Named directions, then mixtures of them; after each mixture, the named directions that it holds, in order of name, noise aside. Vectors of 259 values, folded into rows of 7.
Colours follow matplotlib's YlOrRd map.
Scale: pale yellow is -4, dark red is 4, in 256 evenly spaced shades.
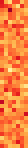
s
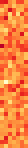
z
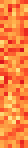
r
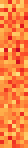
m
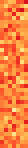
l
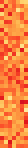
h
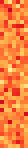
s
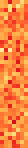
m, r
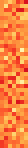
l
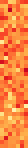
l, r, z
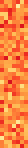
m, s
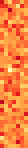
s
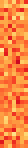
l, m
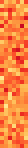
m, r, s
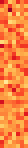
l, s, z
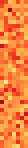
l, s, z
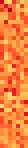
h, s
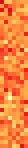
h, r, s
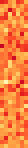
z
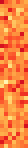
h, z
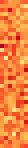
h, l, z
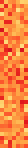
h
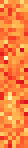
h, r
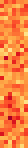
h, r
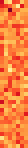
s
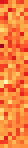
z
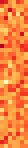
z
